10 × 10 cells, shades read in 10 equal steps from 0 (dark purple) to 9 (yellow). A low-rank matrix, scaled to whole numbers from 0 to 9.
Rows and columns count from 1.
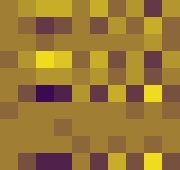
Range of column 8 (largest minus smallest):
4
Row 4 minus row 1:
-1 0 2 1 -1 0 -1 0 0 0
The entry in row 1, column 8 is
6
